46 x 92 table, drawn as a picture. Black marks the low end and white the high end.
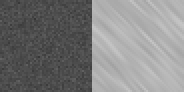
The table splits into one row of 2 panels. Panel 1,1: low, fine-grained, faint in contrast. Panel 1,2: high, slanting down to the right, faint in contrast.
